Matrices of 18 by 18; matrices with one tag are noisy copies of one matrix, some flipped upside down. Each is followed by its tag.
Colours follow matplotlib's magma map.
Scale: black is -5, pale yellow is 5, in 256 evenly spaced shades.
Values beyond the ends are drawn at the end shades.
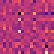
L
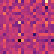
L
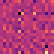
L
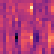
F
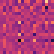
L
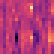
F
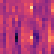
F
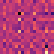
L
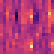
F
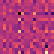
L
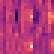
F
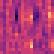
F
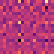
L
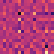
L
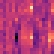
F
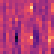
F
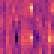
F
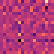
L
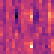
F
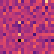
L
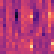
F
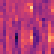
F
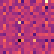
L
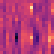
F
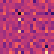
L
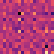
L
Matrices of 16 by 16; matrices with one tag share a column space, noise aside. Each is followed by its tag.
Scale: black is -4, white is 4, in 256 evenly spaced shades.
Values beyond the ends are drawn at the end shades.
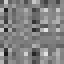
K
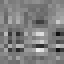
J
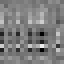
J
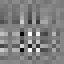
J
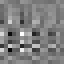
J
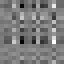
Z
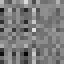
K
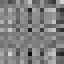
K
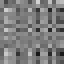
K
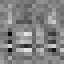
J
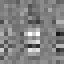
J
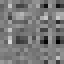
Z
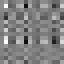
Z
